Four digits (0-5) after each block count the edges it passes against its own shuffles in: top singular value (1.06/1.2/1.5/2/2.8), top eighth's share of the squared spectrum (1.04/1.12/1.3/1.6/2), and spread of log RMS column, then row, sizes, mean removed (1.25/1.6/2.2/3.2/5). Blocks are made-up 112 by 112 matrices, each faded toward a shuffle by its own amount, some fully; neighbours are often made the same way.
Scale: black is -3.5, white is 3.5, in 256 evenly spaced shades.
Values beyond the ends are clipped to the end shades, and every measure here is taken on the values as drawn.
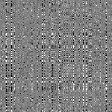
5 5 4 3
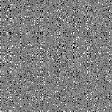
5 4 3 2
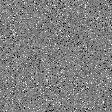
3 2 1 0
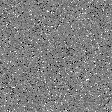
0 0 0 0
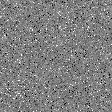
0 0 0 0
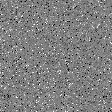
3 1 1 0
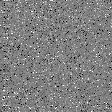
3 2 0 0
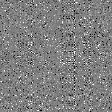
4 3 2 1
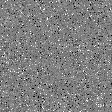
3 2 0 0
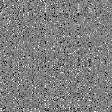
4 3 3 2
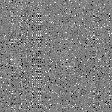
4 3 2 2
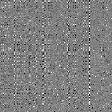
5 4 3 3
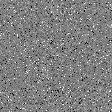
3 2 1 1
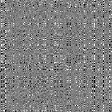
5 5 4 3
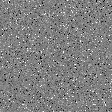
0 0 0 0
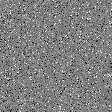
2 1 1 0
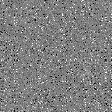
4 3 2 1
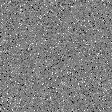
1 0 0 0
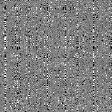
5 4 4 2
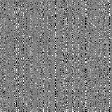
5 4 4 2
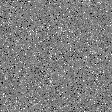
2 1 0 0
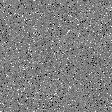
0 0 0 0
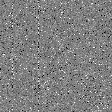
3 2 1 0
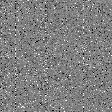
3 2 2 0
